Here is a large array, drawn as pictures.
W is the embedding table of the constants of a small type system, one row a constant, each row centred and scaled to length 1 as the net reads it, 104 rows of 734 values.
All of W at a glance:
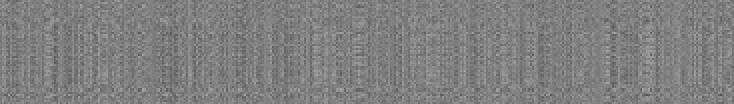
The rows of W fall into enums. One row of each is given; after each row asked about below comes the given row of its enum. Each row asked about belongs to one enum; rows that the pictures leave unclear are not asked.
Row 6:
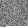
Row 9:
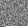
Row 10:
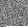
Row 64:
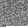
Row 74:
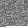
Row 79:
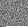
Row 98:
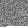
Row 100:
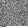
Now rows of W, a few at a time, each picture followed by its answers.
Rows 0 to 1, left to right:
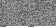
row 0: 100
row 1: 64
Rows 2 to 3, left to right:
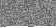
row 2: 74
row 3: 10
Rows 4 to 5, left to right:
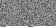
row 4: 6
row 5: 9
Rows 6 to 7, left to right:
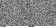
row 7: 100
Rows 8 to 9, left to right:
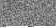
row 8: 64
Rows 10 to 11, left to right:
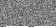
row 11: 74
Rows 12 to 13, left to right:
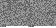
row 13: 100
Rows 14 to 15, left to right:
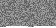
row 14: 74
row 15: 6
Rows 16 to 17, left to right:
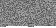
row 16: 98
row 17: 10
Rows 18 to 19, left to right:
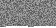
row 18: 9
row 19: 79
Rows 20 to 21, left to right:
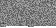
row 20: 10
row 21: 79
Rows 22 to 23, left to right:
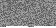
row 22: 64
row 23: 10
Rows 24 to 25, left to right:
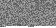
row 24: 9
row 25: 64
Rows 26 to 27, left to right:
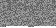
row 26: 64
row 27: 74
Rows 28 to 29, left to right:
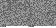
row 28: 64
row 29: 100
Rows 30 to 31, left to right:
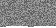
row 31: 79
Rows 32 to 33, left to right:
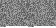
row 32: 6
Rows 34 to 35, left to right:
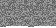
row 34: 74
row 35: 74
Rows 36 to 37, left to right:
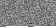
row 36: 74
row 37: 10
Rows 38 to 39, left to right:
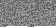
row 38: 98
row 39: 64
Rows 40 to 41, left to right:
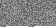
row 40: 6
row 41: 98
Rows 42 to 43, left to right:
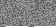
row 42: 10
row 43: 64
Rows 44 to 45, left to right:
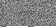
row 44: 100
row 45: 79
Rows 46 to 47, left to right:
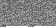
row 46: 64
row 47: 98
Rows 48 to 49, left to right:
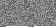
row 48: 74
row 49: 6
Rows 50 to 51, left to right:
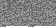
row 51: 98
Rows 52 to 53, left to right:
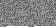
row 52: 98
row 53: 6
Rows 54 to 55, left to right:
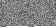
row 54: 100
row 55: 6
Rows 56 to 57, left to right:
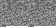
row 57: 64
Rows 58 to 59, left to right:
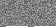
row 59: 79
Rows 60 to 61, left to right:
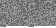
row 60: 6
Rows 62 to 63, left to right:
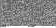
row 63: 98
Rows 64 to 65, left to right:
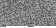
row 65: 10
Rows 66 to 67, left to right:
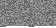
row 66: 74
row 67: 100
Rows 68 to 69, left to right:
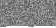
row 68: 74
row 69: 6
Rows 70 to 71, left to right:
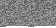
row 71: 64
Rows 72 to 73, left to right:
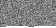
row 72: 10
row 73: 74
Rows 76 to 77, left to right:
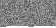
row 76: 74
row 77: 6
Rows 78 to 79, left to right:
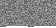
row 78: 74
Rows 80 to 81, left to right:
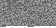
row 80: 64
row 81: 79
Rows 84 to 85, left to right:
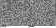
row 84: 64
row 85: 100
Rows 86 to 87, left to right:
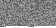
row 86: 9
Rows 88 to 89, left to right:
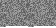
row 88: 6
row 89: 6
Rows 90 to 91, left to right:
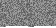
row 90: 6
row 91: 100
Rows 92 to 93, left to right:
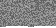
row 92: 79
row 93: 64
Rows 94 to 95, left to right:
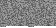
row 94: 10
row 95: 10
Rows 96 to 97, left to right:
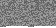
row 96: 74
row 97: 64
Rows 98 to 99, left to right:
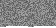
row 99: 6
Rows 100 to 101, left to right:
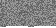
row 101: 74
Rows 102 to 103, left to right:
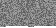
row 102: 6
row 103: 10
